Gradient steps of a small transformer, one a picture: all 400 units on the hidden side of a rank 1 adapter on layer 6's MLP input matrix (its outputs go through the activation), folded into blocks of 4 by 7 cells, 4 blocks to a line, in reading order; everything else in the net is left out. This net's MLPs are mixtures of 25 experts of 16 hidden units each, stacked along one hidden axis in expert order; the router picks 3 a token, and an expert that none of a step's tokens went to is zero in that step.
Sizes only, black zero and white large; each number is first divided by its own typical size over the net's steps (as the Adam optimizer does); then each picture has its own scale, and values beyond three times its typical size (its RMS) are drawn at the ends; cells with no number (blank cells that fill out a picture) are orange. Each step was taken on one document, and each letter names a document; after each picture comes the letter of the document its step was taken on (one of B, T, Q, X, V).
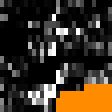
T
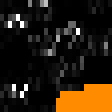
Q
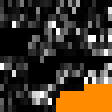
T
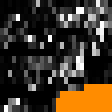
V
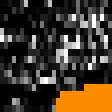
V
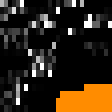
Q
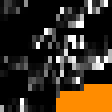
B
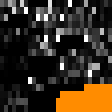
Q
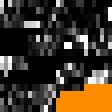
T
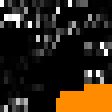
Q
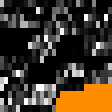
T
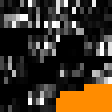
T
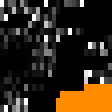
Q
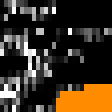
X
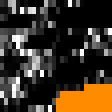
X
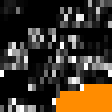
B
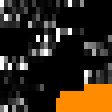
Q
